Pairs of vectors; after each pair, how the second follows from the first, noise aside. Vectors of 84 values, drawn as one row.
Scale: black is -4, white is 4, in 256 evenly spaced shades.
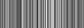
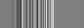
partly zeroed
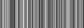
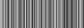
shuffled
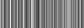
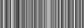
wrapped around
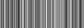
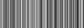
wrapped around
